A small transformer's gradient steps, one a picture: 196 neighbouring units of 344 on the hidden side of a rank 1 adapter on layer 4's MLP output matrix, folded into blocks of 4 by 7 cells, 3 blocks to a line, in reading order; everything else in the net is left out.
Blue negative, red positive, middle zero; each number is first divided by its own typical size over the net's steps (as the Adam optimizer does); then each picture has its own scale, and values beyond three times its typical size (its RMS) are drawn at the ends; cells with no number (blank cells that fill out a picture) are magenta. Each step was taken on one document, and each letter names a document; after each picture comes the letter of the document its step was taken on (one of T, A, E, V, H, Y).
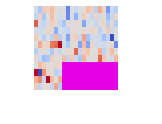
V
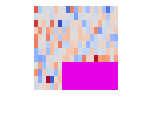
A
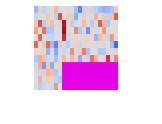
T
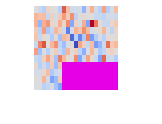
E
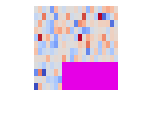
T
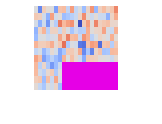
E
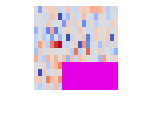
V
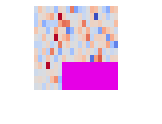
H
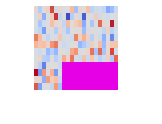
T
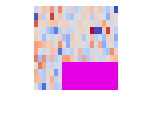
A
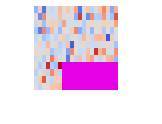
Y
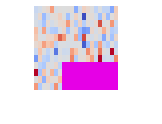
T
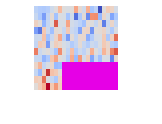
Y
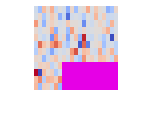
V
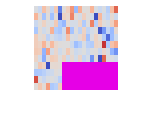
H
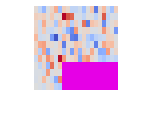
E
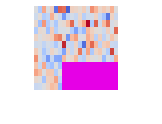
E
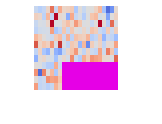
A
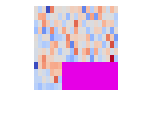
Y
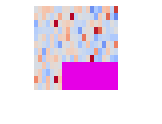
H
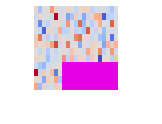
T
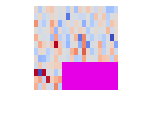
V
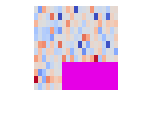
H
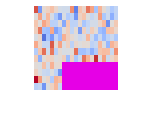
A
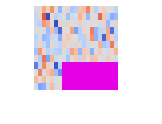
Y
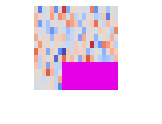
E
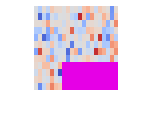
Y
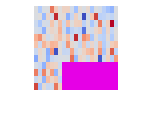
T
